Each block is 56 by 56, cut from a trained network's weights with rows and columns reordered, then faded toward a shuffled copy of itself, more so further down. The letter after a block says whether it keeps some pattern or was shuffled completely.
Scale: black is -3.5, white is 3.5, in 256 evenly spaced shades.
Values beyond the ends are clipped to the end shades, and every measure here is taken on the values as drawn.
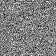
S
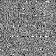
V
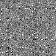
V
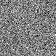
S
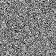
S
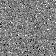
S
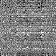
V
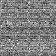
V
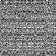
V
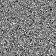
S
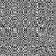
V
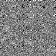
V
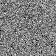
S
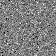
S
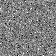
S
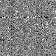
V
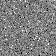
S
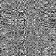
V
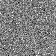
S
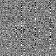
V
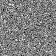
S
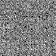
V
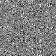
V
